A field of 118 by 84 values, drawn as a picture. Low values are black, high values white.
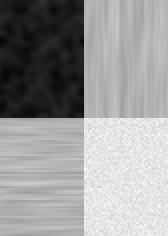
It is made of 2 by 2 panels. Panel 1,1: very low, blotchy, faint in contrast. Panel 1,2: high, streaked downward, faint in contrast. Panel 2,1: high, streaked across, faint in contrast. Panel 2,2: very high, fine-grained, faint in contrast.
